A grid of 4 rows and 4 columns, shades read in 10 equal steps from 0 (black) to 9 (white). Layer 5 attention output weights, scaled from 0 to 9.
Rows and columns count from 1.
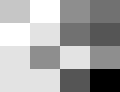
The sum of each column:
32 30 20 12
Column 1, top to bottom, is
7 9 8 8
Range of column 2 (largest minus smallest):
4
